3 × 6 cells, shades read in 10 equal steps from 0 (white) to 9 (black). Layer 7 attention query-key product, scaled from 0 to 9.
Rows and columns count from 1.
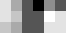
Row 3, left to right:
2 3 6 6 1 1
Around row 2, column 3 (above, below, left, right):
6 6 2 6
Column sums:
4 8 18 21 5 8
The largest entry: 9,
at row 1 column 4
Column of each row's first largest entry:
4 3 3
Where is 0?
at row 2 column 5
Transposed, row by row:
1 1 2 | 3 2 3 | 6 6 6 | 9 6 6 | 4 0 1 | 6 1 1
